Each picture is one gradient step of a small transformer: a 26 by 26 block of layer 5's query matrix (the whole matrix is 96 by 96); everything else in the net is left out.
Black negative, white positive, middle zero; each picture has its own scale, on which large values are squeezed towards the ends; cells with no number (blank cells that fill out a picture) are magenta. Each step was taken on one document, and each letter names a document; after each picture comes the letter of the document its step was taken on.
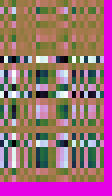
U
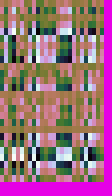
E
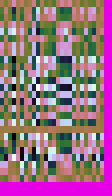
E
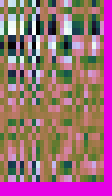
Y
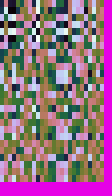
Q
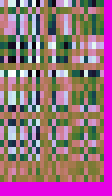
Y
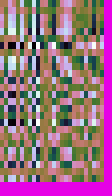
Y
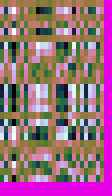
U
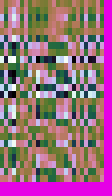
U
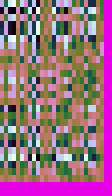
Y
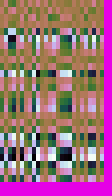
E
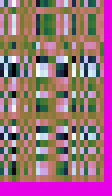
U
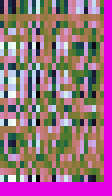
Y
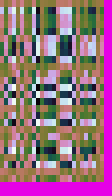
E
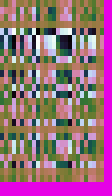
E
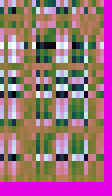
Q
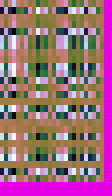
U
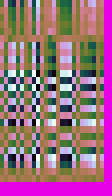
E
